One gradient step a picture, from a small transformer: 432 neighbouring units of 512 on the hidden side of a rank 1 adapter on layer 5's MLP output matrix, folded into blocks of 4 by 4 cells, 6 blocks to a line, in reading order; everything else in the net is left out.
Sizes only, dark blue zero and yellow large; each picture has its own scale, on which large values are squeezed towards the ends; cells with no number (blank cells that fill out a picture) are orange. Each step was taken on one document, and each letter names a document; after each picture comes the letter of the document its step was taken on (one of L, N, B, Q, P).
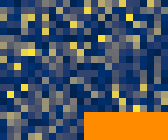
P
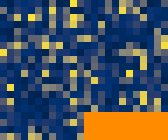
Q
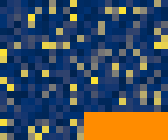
Q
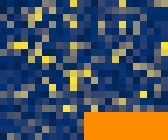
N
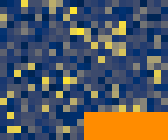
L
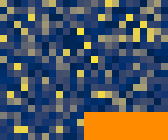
P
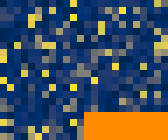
Q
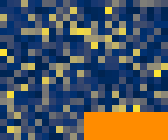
L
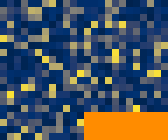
N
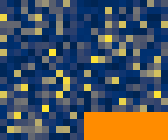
L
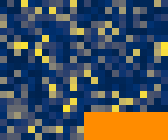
L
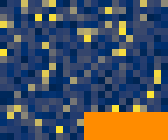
L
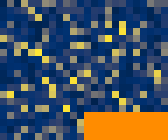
N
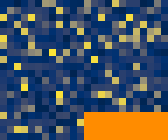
P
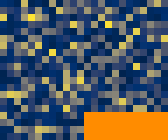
N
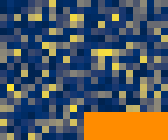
Q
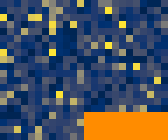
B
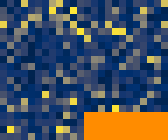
L
